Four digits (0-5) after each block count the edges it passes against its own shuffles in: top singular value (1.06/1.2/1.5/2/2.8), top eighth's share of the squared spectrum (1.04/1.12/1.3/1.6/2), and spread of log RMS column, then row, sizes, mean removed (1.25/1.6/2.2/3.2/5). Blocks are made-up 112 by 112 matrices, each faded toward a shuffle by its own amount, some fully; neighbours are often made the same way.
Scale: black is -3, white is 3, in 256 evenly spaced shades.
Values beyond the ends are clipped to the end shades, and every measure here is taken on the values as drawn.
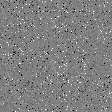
2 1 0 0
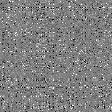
4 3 2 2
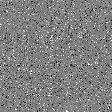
3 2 0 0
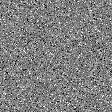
0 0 0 0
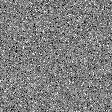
0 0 0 0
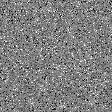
0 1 0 1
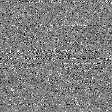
2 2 0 3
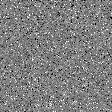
0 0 0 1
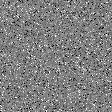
0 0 0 0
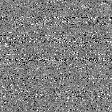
1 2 0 3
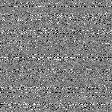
2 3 0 4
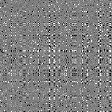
5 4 3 3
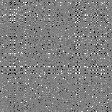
5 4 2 3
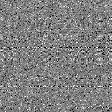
4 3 1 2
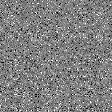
4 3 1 2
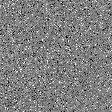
2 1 0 0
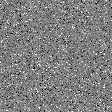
0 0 0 0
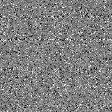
3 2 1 2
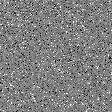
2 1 0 0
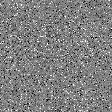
3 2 0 1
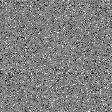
3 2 0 1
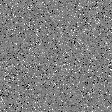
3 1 0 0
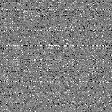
4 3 1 2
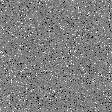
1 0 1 0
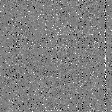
3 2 2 1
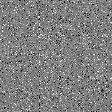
1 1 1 1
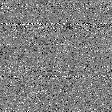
2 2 0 3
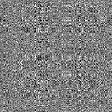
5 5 3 3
